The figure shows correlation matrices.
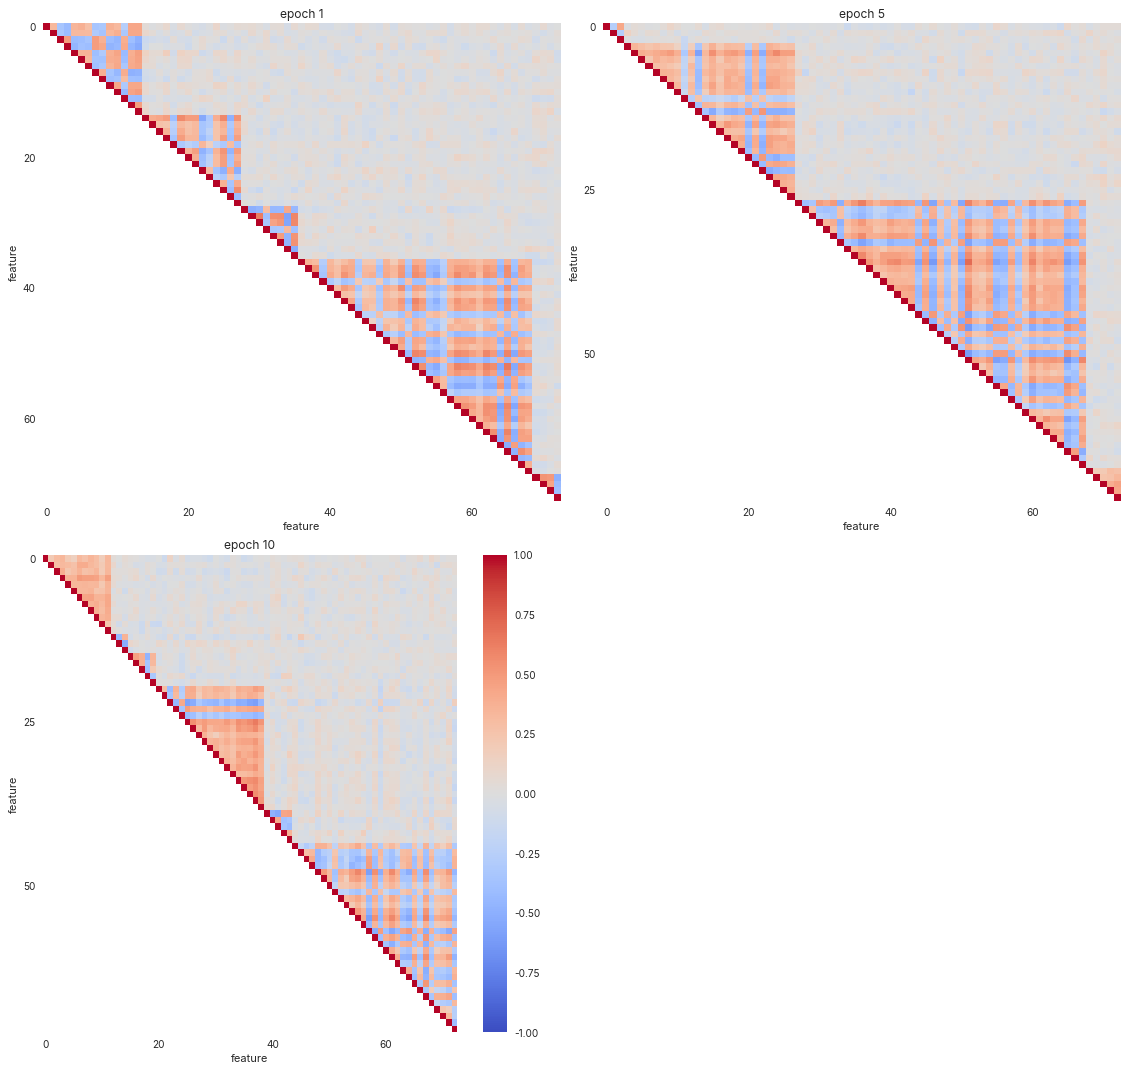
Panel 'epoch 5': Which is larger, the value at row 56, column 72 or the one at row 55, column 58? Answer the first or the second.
the second
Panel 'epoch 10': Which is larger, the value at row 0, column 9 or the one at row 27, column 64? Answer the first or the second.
the first
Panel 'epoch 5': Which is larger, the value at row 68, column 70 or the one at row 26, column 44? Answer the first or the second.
the first
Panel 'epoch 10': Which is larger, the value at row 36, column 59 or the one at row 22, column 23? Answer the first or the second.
the first
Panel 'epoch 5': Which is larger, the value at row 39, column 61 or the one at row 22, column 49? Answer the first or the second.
the first
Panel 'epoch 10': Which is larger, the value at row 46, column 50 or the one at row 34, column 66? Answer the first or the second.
the second
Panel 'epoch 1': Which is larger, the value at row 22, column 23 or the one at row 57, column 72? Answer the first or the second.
the first
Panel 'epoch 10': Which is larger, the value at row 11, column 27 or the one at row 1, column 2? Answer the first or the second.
the second
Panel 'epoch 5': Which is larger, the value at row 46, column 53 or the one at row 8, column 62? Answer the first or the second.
the second
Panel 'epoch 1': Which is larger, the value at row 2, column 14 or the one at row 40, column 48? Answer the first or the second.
the second
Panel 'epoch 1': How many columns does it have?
73
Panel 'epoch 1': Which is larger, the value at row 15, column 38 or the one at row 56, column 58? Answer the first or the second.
the first
